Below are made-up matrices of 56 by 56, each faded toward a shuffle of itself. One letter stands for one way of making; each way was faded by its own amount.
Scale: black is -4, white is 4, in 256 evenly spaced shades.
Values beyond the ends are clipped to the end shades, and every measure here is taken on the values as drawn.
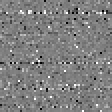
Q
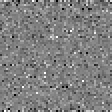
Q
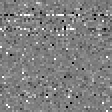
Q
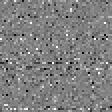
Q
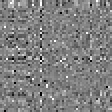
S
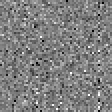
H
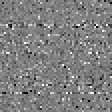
Q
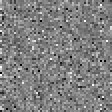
H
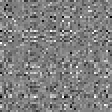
S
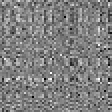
S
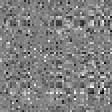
S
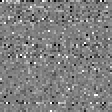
Q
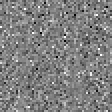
H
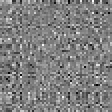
S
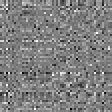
S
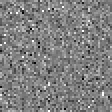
H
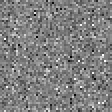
H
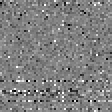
Q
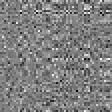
S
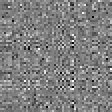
S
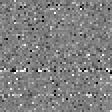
Q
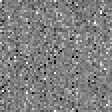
H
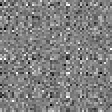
S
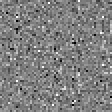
H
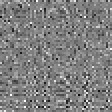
S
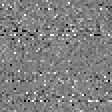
Q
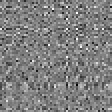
S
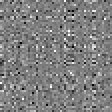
S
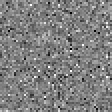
H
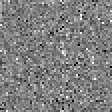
H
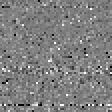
Q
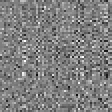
S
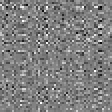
S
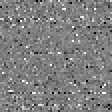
Q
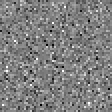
H
